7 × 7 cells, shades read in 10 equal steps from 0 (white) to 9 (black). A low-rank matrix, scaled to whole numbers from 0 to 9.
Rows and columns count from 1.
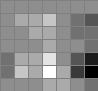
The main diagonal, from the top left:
4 3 3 3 4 7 5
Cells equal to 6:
2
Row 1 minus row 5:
-1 1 1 3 0 -2 -4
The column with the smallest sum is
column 4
